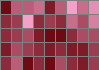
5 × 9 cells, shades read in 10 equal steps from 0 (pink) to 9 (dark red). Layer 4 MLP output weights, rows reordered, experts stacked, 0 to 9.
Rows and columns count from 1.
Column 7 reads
0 3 7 8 7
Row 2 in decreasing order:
7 7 7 6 6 5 3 2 0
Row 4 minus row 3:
1 -1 1 -1 -1 -2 1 3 1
